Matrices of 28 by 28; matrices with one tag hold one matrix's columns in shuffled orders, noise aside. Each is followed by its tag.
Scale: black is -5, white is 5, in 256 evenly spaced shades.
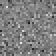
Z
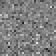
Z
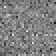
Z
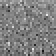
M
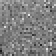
M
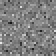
Z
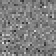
Z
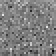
M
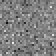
Z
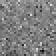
M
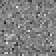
Z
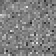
Z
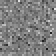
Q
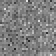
Q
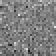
M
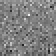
M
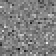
Z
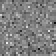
Z
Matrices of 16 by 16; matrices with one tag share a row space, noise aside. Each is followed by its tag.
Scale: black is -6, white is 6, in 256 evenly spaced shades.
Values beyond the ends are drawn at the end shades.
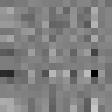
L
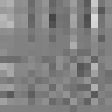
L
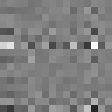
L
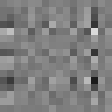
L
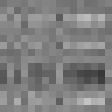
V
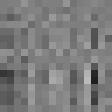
L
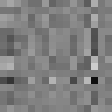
L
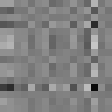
L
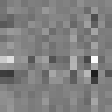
L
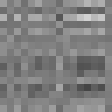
V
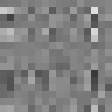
L
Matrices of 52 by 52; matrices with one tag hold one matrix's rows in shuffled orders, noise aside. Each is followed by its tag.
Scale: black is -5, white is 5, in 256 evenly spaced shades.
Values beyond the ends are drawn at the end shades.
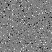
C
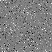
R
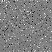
R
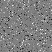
C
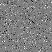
R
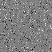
R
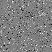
C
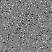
C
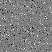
R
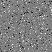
C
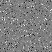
R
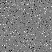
R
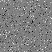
R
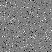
R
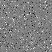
R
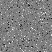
C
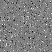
R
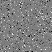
C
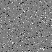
C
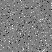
C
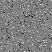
C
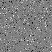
R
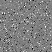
R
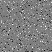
C
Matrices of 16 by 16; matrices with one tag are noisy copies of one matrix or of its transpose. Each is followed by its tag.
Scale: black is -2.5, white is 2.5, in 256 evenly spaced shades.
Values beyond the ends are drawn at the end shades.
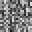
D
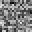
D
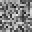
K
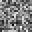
K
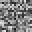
D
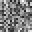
D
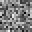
K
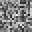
K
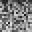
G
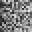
G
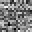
D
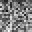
G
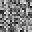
D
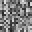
D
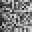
G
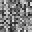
D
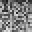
G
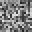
K
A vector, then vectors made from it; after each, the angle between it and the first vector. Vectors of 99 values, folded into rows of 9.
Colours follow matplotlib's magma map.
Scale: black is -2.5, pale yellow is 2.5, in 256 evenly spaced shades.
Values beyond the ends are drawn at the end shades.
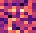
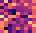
partly opposed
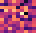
partly aligned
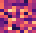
nearly parallel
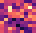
orthogonal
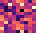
partly opposed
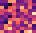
partly aligned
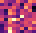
partly aligned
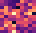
orthogonal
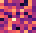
nearly parallel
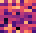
partly aligned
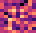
nearly parallel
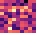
nearly parallel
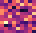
partly opposed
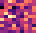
partly opposed
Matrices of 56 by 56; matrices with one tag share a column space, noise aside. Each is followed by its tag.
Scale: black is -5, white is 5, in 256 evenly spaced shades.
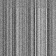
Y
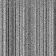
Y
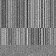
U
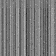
Y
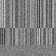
U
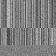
U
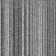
Y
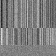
U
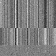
U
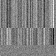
U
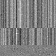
U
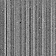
Y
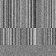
U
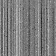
Y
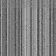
Y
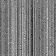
Y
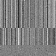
U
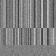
U
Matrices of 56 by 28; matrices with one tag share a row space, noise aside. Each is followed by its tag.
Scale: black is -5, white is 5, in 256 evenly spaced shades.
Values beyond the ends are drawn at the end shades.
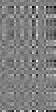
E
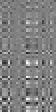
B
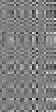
E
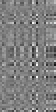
E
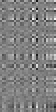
E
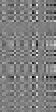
E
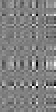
E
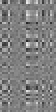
B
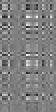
B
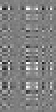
B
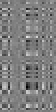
B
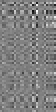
E
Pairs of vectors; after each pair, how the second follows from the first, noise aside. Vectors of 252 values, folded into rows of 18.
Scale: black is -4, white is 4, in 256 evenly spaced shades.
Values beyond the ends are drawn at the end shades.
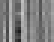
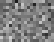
shuffled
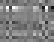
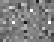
shuffled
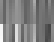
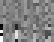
sign-scrambled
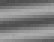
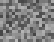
shuffled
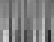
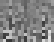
sign-scrambled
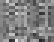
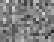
shuffled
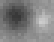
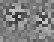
sign-scrambled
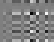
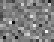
shuffled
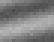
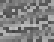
sign-scrambled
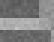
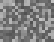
shuffled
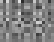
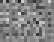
sign-scrambled
